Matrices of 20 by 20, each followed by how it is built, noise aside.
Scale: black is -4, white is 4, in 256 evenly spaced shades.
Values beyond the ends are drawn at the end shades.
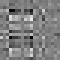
low rank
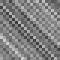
Toeplitz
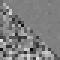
lower triangular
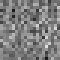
low rank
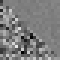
lower triangular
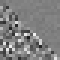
lower triangular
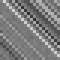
Toeplitz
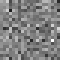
low rank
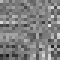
low rank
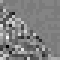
lower triangular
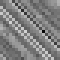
Toeplitz
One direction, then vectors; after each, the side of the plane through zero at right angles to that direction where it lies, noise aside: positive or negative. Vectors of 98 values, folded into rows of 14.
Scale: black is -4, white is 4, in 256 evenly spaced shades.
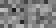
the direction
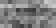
negative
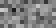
positive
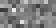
negative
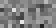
negative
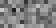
positive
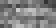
positive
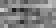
positive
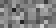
positive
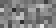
positive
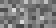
negative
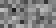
positive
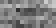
negative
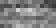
positive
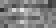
negative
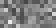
positive
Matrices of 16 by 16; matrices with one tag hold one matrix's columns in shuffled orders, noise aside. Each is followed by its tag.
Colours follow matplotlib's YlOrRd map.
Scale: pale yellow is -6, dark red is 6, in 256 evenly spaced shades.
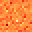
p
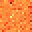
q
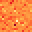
p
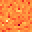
p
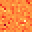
p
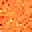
p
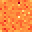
q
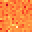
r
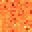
r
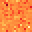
r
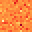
p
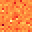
p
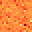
p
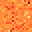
q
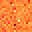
p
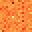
q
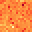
r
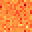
r
